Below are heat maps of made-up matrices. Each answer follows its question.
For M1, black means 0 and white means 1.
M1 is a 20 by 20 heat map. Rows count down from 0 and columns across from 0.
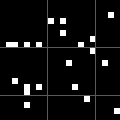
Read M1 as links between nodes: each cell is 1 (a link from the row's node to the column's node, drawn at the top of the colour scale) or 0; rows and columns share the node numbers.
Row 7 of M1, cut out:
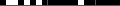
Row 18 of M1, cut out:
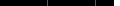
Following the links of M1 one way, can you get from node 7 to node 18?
yes
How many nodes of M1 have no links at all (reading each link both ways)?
2
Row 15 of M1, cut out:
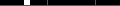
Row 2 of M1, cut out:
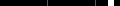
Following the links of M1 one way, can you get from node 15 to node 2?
no
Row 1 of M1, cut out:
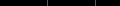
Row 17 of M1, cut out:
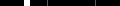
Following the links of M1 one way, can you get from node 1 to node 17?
no
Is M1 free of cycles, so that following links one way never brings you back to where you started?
yes
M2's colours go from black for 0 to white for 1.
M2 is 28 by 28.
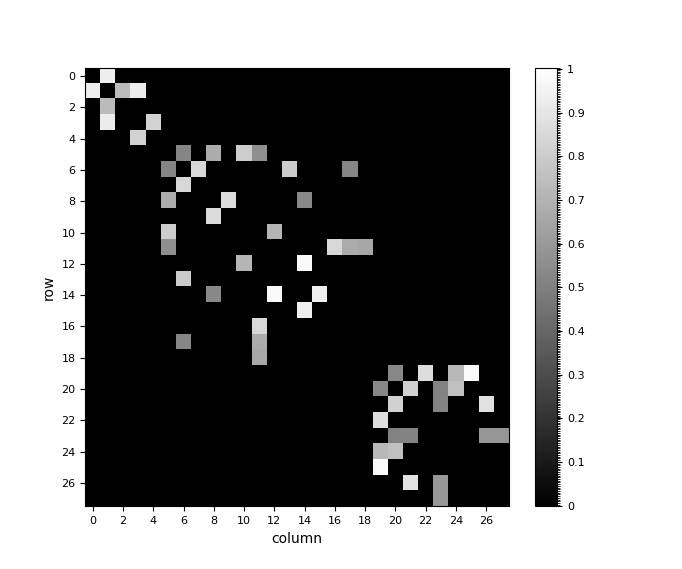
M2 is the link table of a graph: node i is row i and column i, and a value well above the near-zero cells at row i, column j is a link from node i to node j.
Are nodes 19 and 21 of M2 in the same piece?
yes
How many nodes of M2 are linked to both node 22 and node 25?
1
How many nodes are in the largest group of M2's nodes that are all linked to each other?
3
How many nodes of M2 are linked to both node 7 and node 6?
0
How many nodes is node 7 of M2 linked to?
1
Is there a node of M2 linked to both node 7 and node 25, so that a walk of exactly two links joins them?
no
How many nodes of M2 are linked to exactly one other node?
12
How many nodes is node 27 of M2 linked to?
1
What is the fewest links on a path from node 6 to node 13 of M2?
1
